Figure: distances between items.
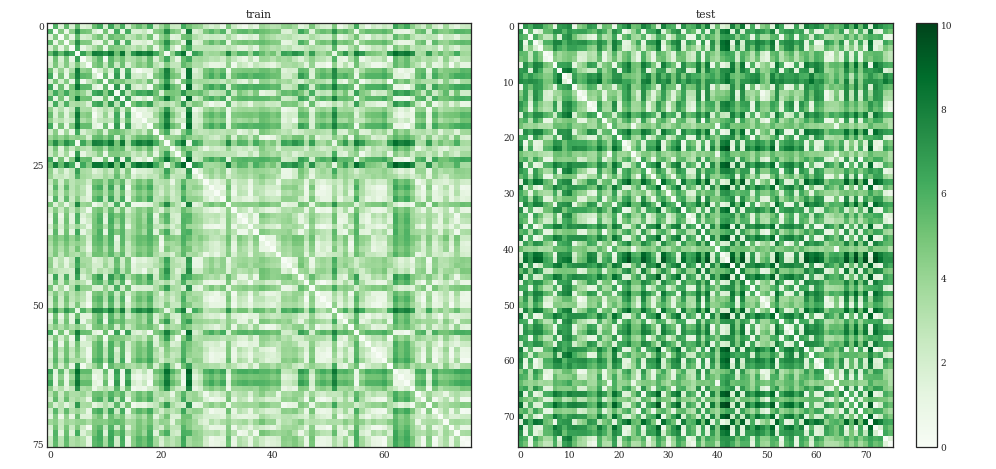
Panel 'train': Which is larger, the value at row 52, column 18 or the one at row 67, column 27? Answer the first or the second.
the first
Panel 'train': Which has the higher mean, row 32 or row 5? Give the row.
5
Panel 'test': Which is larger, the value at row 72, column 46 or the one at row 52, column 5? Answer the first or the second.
the first
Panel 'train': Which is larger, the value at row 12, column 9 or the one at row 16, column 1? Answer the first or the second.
the first
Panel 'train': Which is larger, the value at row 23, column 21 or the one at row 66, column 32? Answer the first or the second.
the first
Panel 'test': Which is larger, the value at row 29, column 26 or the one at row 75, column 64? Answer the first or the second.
the first
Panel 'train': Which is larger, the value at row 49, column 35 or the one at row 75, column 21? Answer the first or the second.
the second
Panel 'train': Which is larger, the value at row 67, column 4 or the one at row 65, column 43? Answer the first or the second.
the first
